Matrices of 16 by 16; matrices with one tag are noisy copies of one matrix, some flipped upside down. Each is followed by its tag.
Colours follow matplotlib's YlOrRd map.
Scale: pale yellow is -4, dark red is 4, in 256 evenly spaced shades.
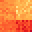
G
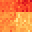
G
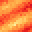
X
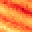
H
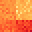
G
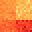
G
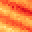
H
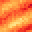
X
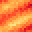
X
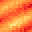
X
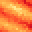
X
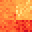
G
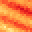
H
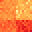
G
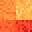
G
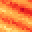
H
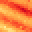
H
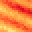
H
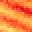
H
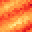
X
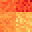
G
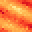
X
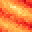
X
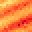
H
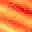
H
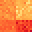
G
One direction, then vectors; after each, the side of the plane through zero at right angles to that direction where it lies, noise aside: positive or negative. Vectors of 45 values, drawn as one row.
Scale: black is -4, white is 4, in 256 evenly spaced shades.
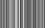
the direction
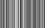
positive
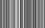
positive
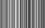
positive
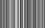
positive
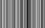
positive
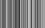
negative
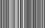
positive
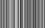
positive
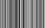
negative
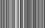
positive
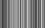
positive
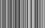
negative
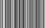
negative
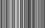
positive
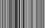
negative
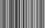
negative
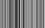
negative
